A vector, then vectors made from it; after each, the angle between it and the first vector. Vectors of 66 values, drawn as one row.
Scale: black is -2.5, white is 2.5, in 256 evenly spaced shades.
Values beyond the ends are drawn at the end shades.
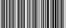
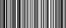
partly aligned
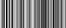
partly aligned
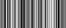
orthogonal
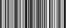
nearly opposite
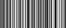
orthogonal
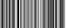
partly aligned
